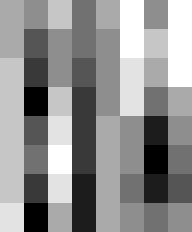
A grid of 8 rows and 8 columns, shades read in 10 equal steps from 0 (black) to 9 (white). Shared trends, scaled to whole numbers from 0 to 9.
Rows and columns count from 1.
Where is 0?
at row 4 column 2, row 6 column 7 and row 8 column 2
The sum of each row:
51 48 45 39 37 37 32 35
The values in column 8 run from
3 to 9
